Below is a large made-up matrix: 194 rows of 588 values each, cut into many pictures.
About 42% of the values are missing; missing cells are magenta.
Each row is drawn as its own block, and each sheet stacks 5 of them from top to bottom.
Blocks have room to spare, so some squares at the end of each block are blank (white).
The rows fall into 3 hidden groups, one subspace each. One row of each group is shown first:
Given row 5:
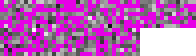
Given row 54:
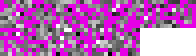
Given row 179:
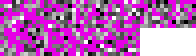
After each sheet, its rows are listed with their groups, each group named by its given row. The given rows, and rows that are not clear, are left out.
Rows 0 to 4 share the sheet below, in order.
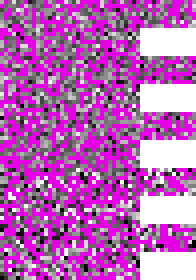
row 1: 179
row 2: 5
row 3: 54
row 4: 5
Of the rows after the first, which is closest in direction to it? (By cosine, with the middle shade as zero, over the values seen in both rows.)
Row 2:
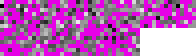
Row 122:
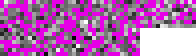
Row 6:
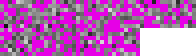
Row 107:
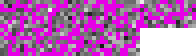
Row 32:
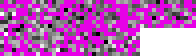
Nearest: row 122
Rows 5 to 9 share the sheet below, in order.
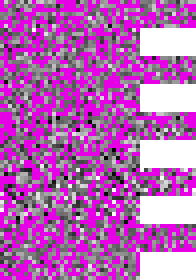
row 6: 179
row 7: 5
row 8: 179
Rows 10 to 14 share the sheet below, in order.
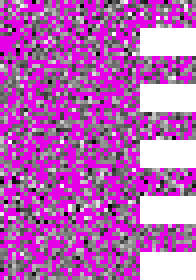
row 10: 179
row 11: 179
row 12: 54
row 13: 179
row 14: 54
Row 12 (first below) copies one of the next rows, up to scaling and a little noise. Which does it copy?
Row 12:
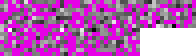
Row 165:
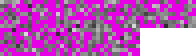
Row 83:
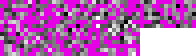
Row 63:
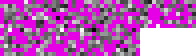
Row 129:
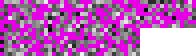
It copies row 63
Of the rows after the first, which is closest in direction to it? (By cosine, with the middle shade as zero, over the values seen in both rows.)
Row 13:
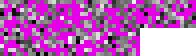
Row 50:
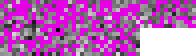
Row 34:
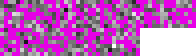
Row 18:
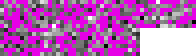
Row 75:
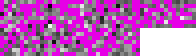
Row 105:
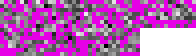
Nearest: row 75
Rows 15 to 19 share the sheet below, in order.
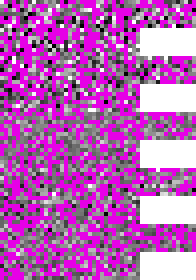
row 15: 5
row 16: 179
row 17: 5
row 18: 5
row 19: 179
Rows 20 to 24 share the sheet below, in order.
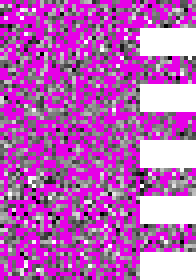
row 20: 5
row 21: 54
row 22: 179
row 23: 54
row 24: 54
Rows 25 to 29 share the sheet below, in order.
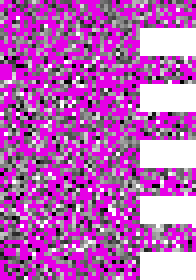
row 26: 5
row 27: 54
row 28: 179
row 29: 5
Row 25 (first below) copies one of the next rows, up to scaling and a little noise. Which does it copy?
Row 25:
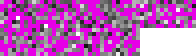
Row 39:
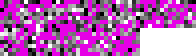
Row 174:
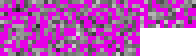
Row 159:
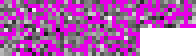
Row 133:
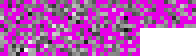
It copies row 174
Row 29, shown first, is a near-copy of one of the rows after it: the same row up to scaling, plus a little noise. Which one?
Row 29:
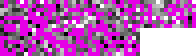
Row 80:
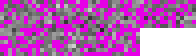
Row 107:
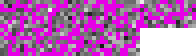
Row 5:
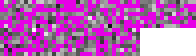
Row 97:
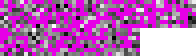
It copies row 97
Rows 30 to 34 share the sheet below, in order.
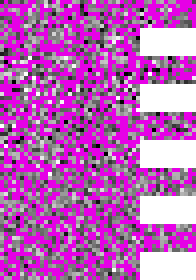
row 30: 5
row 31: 54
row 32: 179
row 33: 179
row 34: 179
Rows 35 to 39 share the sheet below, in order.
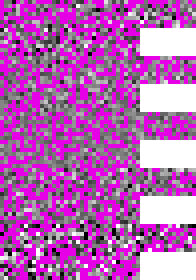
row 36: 5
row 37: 5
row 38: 54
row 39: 5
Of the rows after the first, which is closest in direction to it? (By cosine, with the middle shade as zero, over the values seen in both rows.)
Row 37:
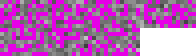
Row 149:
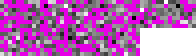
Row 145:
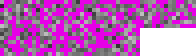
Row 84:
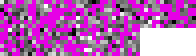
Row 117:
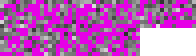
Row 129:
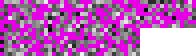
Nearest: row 117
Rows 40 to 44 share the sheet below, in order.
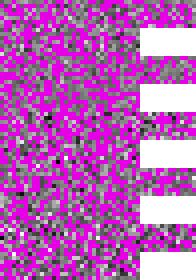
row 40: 5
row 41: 5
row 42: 179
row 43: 54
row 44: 179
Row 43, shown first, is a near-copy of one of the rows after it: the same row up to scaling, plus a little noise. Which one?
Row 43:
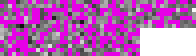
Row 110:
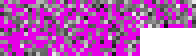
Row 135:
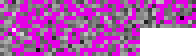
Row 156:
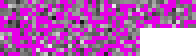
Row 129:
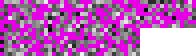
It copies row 156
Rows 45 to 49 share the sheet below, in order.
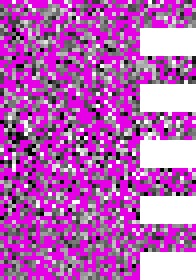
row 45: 179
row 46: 179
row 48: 54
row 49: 54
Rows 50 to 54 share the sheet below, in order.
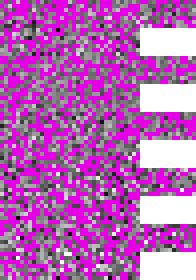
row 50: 5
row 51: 54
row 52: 54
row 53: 179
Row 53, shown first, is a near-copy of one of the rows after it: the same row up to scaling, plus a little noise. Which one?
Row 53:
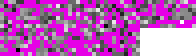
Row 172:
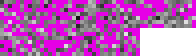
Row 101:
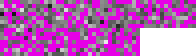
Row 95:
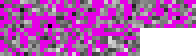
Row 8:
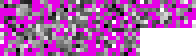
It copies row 8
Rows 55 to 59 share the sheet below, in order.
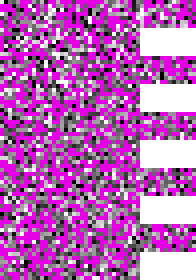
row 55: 179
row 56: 5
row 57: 179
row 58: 179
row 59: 179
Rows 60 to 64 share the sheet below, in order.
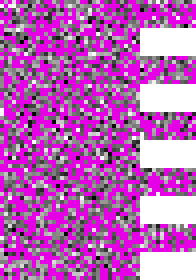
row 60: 179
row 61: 5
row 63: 54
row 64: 179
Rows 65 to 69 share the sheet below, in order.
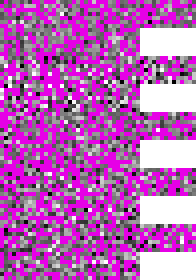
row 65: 5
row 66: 54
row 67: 179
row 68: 179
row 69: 54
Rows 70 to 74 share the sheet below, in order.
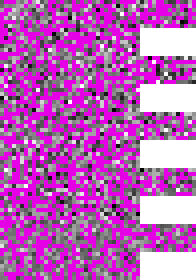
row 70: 179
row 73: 5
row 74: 5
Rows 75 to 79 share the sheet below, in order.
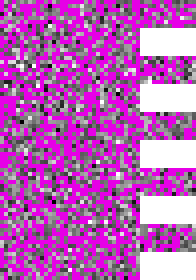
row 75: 179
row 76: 5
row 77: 179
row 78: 54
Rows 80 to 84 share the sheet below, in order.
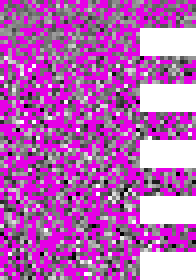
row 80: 5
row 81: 5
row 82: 5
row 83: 54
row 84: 179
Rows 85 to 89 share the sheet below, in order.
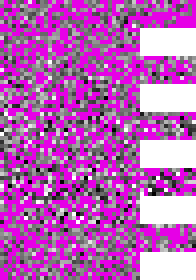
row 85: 54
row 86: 179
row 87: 5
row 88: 5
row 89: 5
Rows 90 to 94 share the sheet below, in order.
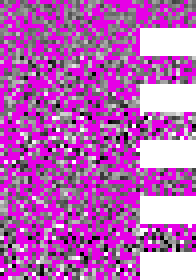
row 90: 179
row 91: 179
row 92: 179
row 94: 54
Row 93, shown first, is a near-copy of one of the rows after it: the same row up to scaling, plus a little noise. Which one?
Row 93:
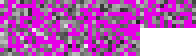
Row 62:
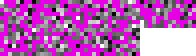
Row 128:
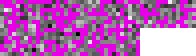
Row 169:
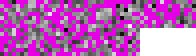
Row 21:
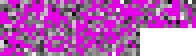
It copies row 62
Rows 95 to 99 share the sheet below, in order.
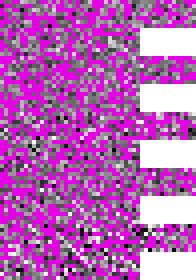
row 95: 179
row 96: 5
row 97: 5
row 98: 54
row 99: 54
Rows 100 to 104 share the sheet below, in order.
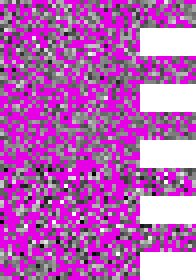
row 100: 179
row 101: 179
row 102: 5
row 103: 5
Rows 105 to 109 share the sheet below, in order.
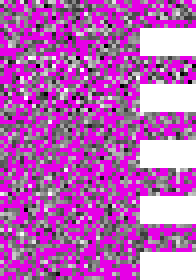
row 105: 5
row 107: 5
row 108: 179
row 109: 179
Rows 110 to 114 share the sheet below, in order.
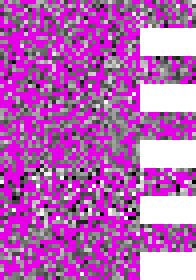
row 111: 179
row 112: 5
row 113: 179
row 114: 54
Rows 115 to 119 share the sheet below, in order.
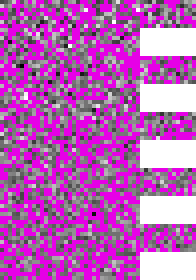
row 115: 54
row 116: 179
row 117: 5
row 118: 54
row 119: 5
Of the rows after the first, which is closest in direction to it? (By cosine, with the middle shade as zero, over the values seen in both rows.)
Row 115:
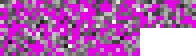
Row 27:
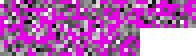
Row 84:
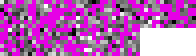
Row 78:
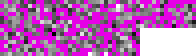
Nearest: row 84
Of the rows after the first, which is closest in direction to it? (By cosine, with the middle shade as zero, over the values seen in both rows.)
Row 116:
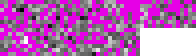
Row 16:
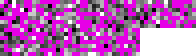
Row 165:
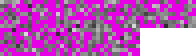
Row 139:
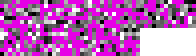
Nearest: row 139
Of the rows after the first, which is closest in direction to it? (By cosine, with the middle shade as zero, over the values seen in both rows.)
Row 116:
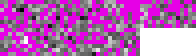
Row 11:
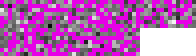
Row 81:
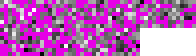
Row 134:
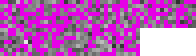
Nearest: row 11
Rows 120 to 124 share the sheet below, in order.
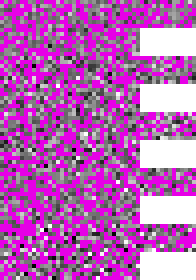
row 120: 54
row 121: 5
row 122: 5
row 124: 5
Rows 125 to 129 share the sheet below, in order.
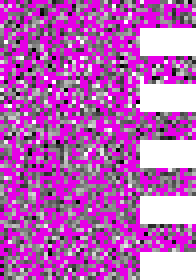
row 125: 54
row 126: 5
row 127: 5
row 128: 54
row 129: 54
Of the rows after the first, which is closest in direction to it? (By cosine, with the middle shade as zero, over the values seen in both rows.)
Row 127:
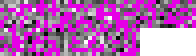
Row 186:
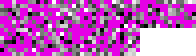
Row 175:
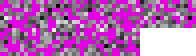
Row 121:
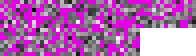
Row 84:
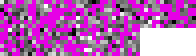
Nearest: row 175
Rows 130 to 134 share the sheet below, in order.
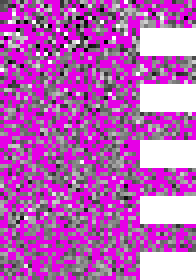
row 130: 179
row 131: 179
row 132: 54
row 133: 5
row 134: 179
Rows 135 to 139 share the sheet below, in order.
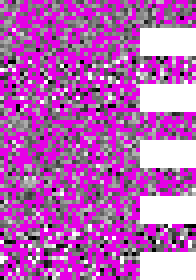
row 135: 54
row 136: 179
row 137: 179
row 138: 5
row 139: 5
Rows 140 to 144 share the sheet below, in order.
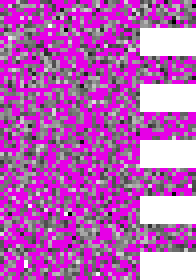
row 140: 179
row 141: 54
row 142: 54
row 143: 54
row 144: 179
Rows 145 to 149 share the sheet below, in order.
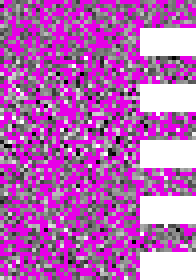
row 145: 5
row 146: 179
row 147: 179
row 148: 5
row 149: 5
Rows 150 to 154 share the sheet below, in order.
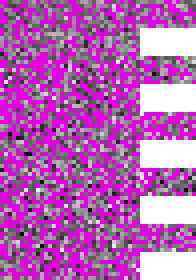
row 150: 5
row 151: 179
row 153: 54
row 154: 5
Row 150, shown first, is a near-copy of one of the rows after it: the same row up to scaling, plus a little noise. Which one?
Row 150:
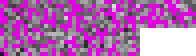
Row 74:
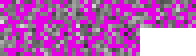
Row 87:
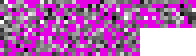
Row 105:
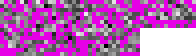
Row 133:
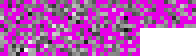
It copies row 133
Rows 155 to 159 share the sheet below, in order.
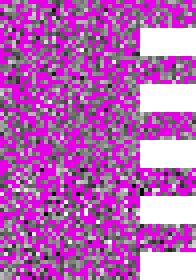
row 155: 54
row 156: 54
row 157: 5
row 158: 5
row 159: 5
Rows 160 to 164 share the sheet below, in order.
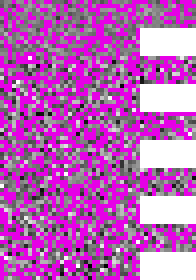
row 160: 179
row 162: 5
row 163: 5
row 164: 179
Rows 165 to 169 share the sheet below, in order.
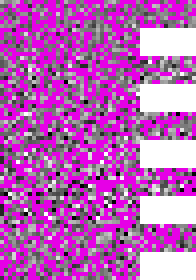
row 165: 54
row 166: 54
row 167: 179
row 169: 54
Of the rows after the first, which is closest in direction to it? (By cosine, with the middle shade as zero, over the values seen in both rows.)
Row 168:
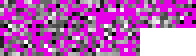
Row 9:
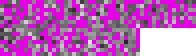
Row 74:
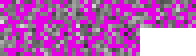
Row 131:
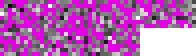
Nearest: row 9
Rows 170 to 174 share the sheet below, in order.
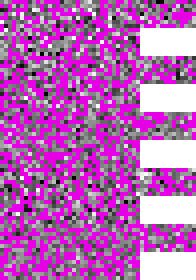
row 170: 5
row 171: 179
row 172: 179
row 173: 54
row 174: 5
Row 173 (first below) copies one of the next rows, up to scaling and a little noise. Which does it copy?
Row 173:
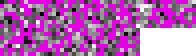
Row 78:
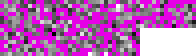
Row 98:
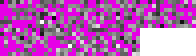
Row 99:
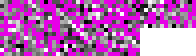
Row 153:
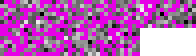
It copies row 153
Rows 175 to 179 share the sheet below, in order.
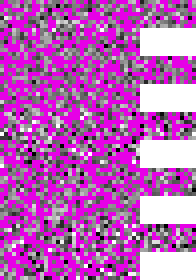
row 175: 5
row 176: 54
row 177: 5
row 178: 5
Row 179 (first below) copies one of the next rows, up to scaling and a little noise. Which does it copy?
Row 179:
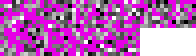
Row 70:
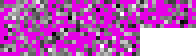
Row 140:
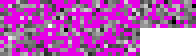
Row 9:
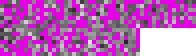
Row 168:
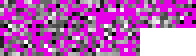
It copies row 140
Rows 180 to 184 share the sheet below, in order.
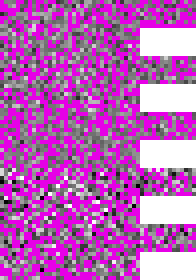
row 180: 54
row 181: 179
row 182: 54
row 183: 179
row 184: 5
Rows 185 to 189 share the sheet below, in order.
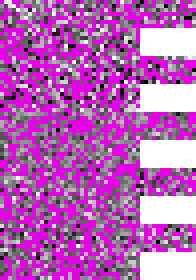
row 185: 5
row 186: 54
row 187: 179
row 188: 5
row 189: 5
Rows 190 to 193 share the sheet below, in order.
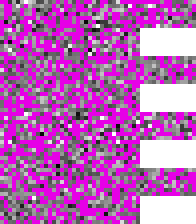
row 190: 54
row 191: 179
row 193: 5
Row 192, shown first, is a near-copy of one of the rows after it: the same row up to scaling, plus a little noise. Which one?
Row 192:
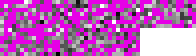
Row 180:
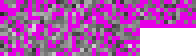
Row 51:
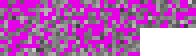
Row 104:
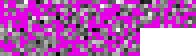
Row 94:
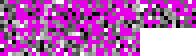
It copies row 104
